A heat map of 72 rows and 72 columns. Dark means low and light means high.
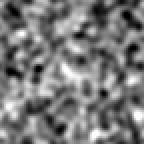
No overall slope runs across the table. The centre is the ninth with the highest average. Overall the values sit about 50% of the way up the scale. The histogram is bell-shaped. Neither half mirrors the other. The ninth with the lowest average is the top right. There are no lone odd cells.
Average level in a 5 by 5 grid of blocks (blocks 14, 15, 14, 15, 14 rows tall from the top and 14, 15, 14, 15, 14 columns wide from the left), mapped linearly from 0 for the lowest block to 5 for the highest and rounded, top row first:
03400 / 32322 / 13532 / 52222 / 22331
